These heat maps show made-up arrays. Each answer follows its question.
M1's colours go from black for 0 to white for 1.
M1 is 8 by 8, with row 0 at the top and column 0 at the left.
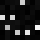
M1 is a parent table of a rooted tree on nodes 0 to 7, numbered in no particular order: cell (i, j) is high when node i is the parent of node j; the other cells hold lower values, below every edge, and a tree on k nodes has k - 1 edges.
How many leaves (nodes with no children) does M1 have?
4
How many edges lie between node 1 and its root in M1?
2
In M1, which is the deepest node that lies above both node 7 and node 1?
5
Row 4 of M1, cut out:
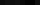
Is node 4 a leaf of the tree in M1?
yes
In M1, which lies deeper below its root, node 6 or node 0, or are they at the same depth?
node 0
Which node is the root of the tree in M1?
6
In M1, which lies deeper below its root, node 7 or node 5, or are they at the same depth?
node 7
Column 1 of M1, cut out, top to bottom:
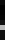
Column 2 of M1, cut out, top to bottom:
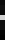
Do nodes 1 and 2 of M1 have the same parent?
no
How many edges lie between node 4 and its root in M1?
3
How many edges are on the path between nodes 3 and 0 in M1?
1
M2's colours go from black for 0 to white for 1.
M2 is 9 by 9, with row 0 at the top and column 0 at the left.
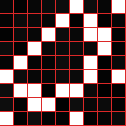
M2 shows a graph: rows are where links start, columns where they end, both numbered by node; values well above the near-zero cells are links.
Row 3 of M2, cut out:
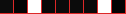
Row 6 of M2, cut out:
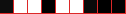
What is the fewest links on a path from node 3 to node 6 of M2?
2
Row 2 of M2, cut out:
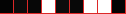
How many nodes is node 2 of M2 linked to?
3
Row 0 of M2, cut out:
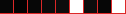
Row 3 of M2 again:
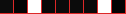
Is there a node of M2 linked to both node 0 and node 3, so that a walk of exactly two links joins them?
no
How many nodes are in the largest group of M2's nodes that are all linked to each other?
3
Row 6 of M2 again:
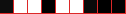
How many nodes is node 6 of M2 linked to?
4
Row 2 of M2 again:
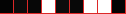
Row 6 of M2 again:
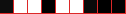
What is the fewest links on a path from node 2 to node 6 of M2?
1
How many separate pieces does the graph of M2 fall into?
1
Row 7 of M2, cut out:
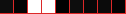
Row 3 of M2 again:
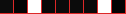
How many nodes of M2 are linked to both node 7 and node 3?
1
